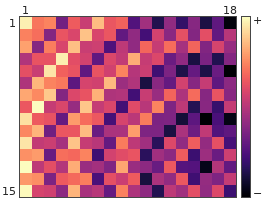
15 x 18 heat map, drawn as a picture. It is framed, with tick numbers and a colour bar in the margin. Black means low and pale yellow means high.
Grain: checkered. Rings: centred on the bottom right. Odd rows or columns: none. Slope: up to the left.
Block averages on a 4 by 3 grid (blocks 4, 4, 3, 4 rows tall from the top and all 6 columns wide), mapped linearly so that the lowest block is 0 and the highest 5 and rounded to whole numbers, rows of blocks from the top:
5 3 1 / 5 3 1 / 5 2 0 / 5 2 1
